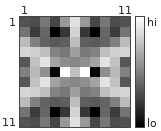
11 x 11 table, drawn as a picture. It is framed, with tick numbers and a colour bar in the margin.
Average level on the scale: 50%. Mirror symmetry: left to right and top to bottom. Ninth with the highest average: centre. Slope: none. Seam: none.
